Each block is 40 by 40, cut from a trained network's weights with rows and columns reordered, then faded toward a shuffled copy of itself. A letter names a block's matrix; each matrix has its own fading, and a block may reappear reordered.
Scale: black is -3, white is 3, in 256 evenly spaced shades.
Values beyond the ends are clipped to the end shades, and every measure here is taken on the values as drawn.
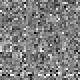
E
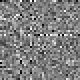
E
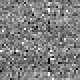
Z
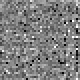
Z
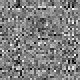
E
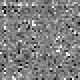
Z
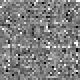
Z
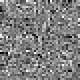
E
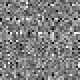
E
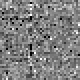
Z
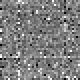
Z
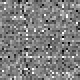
Z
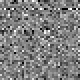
E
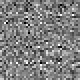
E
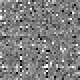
Z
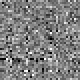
E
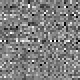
E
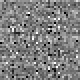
Z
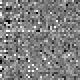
Z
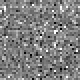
Z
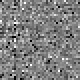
Z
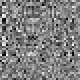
E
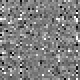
Z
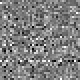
E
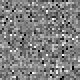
Z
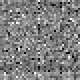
Z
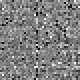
Z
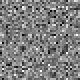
E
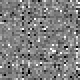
Z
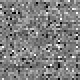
Z
